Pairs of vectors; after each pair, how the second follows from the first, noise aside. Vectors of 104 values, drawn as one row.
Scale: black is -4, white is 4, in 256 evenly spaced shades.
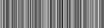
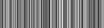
negated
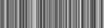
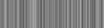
shrunk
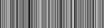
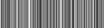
negated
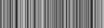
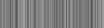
shrunk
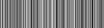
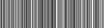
negated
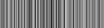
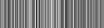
negated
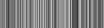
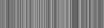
shrunk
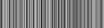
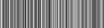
negated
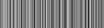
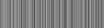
shrunk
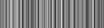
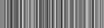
negated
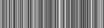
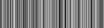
negated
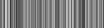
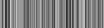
negated
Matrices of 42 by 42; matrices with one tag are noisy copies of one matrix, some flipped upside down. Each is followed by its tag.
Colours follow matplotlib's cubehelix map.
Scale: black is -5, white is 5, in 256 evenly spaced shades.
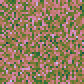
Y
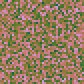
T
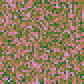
Y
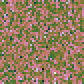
Y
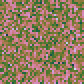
Y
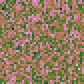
Y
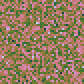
T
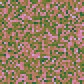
T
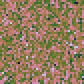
Y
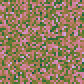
T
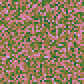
T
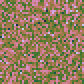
Y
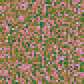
T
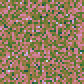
T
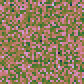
T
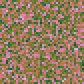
T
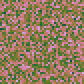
T
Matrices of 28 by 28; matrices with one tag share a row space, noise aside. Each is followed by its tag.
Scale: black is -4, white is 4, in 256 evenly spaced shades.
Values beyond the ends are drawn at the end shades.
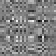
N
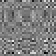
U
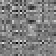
N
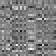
N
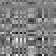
N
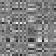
N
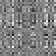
U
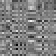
N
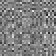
U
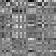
N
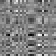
N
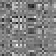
N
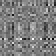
U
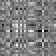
N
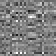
N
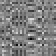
N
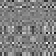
U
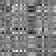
N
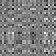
U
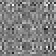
U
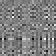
U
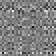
U
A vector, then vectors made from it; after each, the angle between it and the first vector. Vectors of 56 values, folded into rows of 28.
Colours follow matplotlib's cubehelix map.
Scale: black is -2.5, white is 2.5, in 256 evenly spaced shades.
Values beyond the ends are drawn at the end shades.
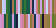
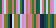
partly aligned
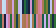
partly aligned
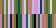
orthogonal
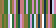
partly opposed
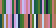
nearly opposite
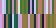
nearly parallel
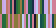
partly aligned
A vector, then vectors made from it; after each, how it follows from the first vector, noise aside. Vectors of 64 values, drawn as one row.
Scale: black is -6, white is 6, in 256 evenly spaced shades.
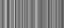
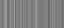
shrunk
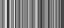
scaled up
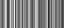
scaled up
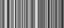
scaled up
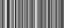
scaled up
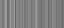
shrunk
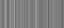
shrunk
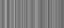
shrunk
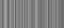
shrunk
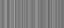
shrunk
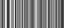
scaled up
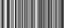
scaled up
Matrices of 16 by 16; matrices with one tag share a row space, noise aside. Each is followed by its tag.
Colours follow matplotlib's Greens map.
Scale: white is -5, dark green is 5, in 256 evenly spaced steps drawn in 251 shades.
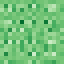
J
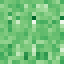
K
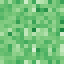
K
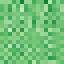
J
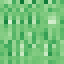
J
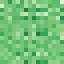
K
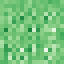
J
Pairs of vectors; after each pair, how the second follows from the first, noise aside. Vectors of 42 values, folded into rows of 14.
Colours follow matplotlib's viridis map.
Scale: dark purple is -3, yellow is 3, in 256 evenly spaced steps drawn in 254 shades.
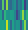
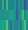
shrunk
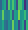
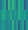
shrunk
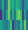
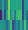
copied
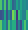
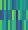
copied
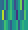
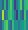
copied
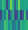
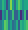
copied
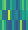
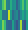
copied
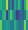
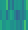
shrunk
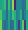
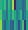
copied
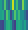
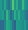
shrunk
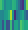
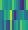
copied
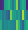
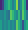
copied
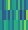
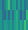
shrunk
